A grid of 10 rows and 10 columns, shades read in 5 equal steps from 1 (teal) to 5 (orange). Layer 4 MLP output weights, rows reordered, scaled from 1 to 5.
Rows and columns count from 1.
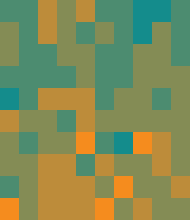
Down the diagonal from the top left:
2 2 2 2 4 3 1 3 3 3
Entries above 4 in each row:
0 0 0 0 0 0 2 0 1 2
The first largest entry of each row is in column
3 3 1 5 3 1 5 3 7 1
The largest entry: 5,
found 5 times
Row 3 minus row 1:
1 0 -2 0 -1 0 0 2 2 0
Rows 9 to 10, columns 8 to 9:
3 3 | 4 3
